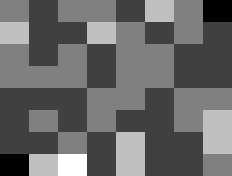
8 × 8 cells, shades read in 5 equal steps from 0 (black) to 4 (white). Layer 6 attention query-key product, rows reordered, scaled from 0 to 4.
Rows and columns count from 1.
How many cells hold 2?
24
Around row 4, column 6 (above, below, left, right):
2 1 2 1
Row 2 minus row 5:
2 0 0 1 0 0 0 -1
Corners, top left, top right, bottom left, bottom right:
2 0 0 2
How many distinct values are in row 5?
2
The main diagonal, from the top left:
2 1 2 1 2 1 1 2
